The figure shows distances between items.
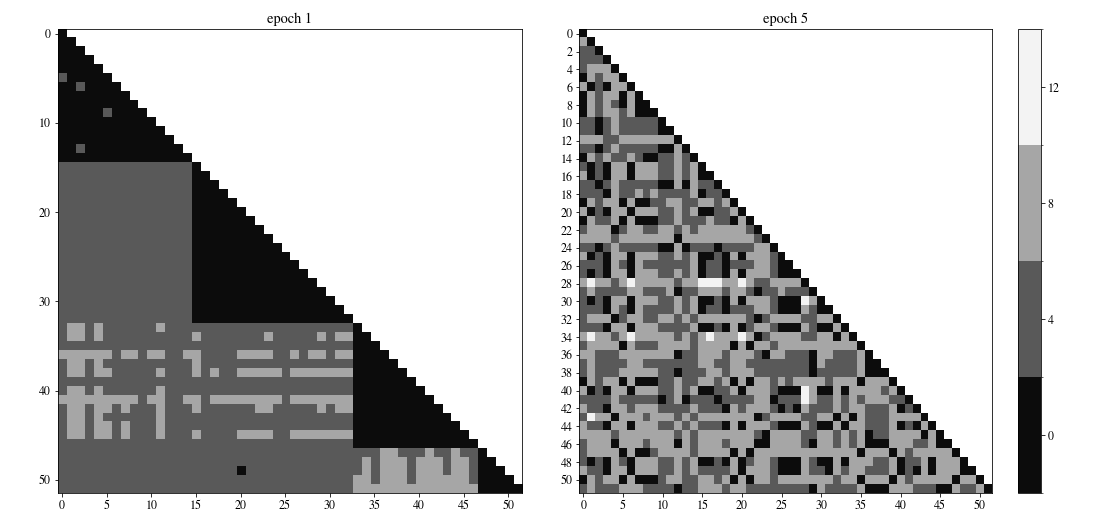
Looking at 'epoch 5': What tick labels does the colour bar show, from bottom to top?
0, 4, 8, 12
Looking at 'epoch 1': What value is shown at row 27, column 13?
4
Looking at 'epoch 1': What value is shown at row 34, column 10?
4
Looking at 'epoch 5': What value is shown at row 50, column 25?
8
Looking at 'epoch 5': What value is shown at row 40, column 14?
8
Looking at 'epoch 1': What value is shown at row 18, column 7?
4
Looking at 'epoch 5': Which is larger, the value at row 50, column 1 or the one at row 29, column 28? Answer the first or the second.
the first
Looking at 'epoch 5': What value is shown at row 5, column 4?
8
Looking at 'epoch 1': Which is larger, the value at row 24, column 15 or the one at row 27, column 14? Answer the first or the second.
the second
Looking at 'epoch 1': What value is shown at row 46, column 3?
4
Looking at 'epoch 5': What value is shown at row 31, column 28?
8
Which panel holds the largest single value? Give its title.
epoch 5
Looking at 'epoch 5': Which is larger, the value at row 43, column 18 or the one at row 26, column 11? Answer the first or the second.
the first
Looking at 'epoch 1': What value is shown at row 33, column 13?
4
